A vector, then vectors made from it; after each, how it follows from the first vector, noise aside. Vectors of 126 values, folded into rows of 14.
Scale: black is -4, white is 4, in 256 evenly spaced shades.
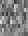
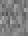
shrunk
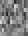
copied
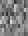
copied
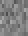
shrunk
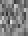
copied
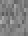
shrunk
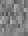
shrunk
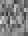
copied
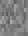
shrunk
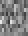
copied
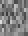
copied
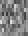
copied
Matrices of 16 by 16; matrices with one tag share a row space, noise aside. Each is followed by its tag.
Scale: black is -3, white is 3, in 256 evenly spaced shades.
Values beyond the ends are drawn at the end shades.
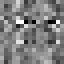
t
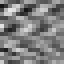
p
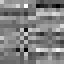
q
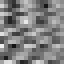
p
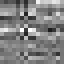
q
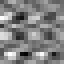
p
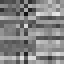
q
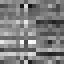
q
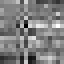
q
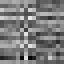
q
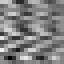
p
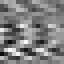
p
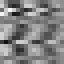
p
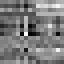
q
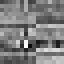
q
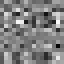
t
